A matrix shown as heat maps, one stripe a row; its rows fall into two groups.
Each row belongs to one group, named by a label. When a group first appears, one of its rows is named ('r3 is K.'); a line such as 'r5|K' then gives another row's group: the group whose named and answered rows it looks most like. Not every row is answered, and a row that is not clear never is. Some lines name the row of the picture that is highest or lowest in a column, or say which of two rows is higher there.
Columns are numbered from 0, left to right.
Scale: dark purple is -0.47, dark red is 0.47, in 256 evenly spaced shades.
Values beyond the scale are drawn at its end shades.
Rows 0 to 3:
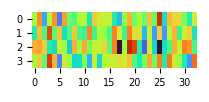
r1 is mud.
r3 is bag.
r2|mud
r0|bag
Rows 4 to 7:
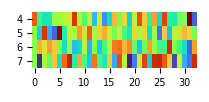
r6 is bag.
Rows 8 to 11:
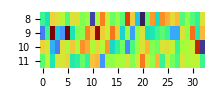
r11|mud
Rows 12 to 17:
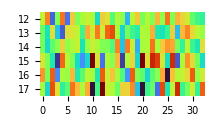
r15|mud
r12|bag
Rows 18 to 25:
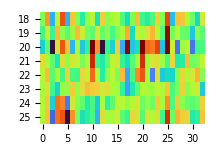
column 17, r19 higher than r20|No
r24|bag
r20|mud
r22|mud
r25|bag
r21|mud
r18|bag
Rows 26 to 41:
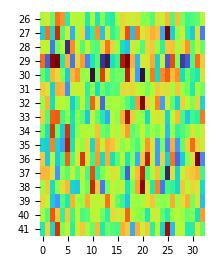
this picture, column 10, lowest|30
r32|mud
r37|mud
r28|bag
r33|bag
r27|mud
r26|bag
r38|mud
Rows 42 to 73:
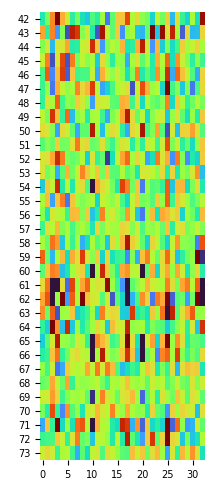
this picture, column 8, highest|62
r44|mud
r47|mud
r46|bag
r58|bag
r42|bag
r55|bag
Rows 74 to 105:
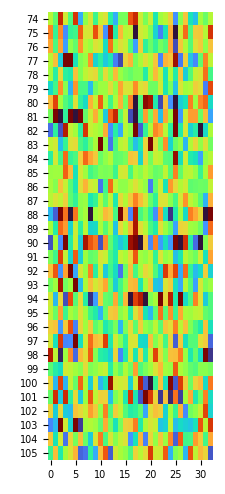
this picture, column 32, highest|88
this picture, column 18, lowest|90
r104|mud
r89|bag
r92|bag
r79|bag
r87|bag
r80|mud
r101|mud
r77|bag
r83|mud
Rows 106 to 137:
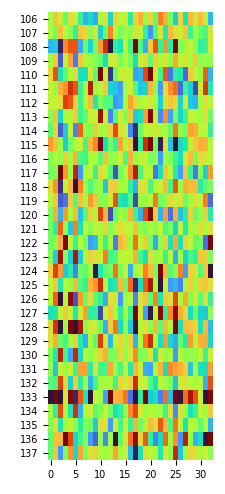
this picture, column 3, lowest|119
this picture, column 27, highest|136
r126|bag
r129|mud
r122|bag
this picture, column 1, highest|133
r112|bag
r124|mud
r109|bag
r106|mud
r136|bag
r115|mud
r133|bag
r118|bag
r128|bag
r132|bag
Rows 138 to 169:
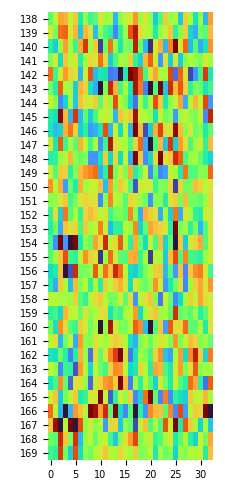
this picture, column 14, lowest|142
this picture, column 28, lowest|142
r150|mud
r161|bag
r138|bag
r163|bag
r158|mud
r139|bag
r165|mud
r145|bag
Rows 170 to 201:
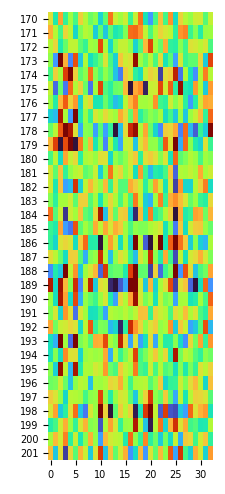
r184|mud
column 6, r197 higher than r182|Yes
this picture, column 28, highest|198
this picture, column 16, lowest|175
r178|bag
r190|bag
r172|mud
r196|bag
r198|mud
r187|mud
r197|mud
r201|mud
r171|bag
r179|bag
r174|bag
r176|bag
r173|bag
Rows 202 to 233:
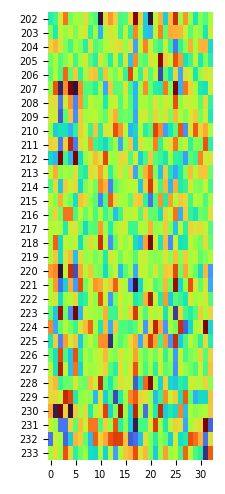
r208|bag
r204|mud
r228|mud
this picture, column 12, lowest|225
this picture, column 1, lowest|230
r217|mud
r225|mud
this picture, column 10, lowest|202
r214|mud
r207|bag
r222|mud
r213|mud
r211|bag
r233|bag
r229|bag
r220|bag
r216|bag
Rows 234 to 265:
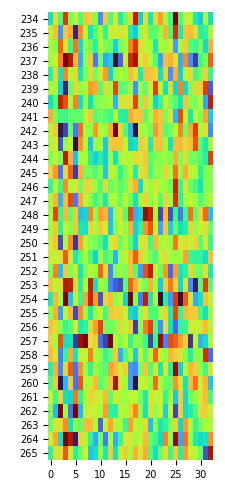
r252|mud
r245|bag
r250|bag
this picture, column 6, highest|257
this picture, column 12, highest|257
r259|bag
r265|bag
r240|bag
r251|bag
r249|mud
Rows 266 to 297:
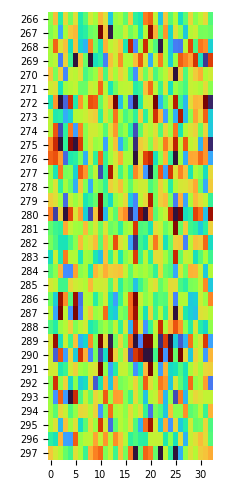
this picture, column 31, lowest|269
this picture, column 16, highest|268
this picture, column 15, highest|280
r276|mud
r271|mud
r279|mud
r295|mud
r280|mud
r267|mud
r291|mud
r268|mud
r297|mud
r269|bag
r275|bag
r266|mud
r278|bag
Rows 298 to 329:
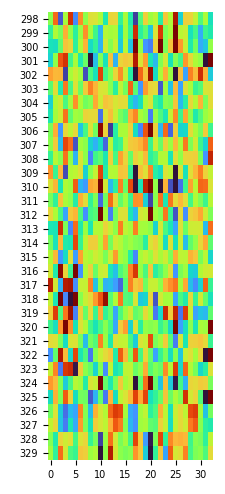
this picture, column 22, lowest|310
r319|bag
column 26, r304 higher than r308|No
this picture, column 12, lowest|306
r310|mud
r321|mud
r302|mud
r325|bag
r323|bag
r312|mud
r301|bag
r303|mud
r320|bag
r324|mud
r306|mud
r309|mud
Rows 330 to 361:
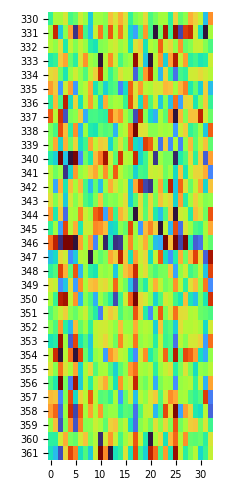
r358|bag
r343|mud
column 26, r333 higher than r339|Yes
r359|bag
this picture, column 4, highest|346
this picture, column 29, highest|347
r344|mud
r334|mud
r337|mud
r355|bag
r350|bag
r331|bag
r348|bag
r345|mud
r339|mud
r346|bag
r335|bag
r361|mud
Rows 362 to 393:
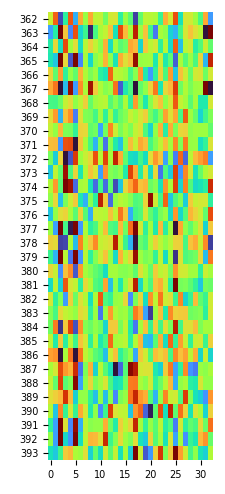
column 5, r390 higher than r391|No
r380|bag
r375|mud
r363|bag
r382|mud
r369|bag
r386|bag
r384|bag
